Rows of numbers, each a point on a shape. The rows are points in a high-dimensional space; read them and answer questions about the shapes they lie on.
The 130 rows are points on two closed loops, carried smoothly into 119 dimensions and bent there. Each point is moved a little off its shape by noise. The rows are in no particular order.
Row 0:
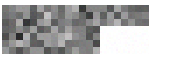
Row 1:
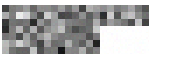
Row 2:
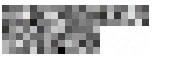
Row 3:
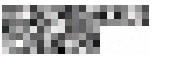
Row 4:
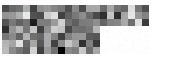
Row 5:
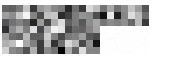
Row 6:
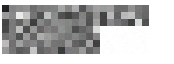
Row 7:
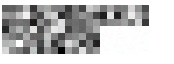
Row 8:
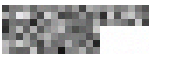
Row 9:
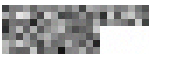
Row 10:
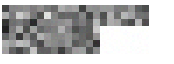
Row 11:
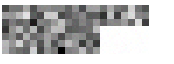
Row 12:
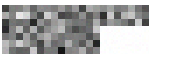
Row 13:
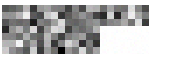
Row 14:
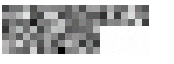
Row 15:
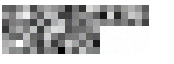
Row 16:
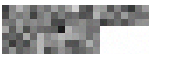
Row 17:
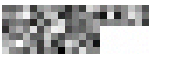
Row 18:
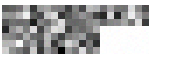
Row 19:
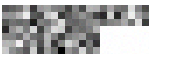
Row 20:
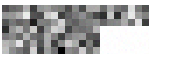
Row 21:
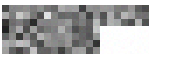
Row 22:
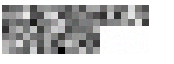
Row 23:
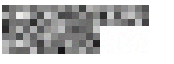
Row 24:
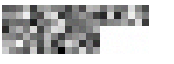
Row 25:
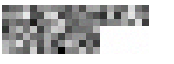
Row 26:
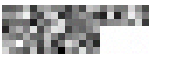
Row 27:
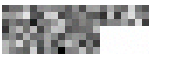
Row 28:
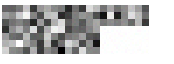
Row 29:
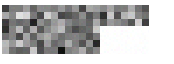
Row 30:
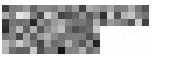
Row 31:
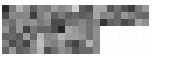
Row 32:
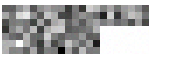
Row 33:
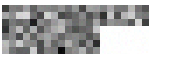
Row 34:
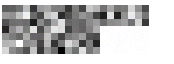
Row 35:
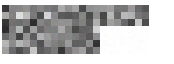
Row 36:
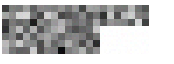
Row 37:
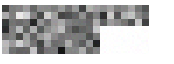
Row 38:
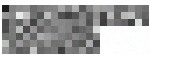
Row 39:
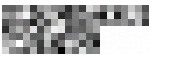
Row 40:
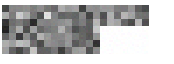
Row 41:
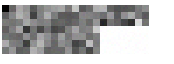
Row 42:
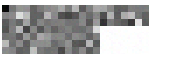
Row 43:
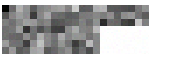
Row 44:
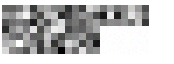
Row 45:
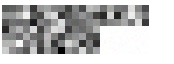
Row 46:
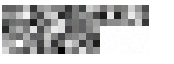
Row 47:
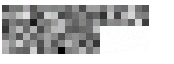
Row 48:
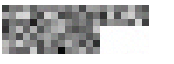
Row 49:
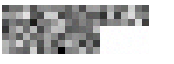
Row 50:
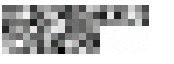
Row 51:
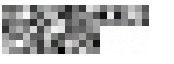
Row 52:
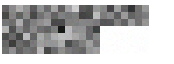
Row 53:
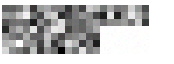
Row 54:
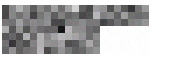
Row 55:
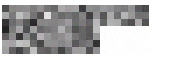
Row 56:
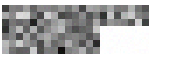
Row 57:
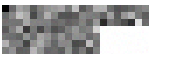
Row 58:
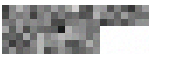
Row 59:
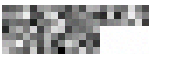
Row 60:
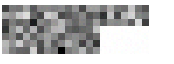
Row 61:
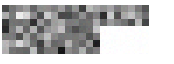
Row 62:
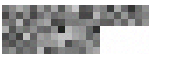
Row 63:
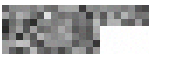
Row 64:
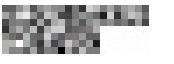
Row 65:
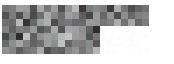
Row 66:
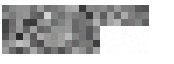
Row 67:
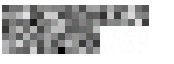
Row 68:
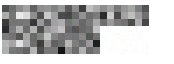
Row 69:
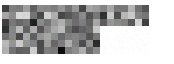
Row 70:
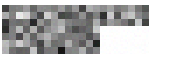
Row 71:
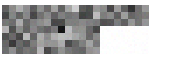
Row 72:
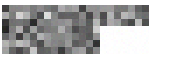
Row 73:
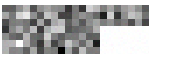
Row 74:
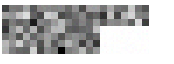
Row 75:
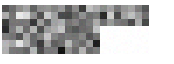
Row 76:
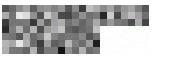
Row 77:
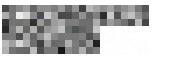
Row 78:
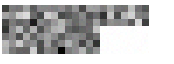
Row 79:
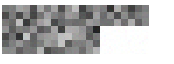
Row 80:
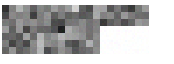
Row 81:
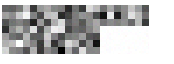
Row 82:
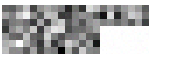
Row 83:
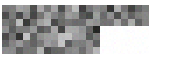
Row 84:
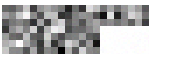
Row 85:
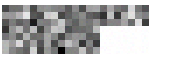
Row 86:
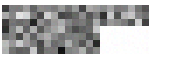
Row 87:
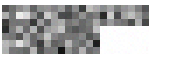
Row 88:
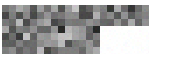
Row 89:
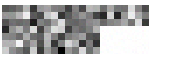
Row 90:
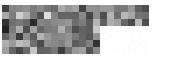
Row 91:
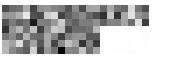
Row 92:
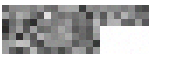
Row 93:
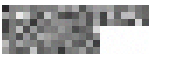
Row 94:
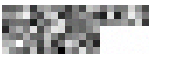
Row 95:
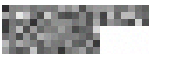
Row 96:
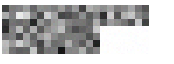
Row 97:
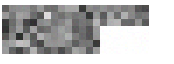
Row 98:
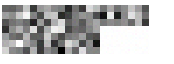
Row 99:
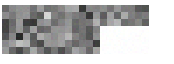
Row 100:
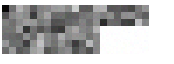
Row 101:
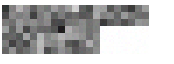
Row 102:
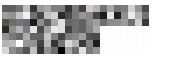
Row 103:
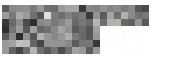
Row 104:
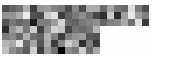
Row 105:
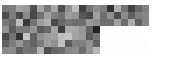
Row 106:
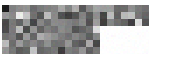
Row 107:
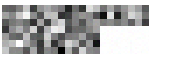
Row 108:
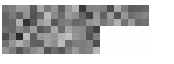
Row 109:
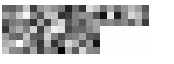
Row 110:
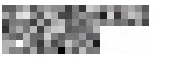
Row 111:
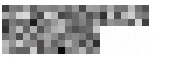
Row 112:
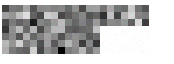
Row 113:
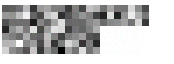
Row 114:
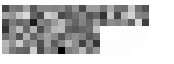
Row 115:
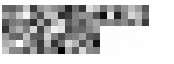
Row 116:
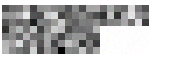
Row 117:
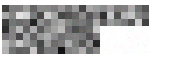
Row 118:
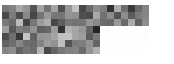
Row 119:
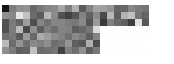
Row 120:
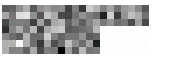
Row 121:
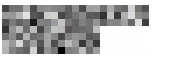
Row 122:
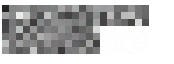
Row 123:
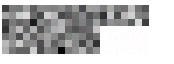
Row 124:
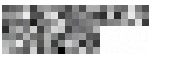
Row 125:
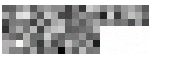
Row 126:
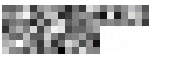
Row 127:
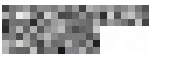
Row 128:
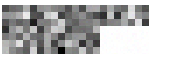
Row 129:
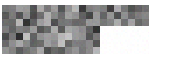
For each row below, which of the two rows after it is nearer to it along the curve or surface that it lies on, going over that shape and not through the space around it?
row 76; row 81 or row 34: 81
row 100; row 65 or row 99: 65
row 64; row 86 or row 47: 86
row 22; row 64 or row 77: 77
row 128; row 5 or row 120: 5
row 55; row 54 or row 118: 118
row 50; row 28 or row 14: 28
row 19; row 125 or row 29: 29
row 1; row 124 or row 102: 124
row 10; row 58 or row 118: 118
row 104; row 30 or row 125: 30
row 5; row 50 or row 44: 44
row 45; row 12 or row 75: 12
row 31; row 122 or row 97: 122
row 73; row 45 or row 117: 117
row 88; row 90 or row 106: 90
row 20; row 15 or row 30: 30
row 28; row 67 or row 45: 45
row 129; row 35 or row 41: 35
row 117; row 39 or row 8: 8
